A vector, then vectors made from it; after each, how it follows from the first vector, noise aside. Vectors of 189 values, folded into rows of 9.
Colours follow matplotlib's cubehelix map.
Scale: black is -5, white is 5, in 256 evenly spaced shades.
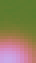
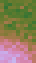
copied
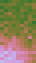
copied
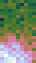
scaled up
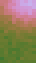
reversed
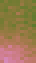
shrunk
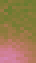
shrunk
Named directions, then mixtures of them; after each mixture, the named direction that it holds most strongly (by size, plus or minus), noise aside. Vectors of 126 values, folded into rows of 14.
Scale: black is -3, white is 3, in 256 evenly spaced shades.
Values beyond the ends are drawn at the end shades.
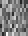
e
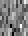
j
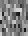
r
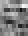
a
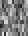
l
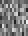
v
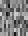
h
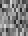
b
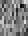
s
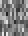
l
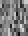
s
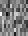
h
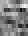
a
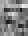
a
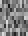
h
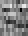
a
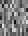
v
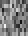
b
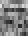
a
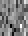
j
